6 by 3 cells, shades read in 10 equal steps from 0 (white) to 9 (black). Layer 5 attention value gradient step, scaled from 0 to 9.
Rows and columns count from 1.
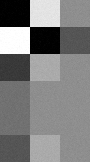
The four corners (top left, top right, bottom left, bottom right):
9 4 6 4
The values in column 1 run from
0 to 9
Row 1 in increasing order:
1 4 9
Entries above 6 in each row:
1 1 1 0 0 0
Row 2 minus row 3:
-7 6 2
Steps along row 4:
down same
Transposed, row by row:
9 0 7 5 5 6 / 1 9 3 4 4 3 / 4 6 4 4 4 4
